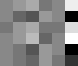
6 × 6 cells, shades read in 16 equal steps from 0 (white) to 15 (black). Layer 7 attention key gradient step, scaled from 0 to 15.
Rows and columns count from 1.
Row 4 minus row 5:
0 -2 -6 3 0 -15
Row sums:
34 54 37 33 53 50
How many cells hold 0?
1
